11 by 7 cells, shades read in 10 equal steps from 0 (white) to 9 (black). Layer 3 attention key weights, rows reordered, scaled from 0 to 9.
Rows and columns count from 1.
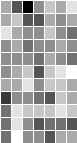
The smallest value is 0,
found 2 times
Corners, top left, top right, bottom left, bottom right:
3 1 5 3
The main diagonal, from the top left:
3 2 4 4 3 1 3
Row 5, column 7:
5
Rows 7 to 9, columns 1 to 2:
3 3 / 7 4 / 5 1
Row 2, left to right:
3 2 6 6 3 4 3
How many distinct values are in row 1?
6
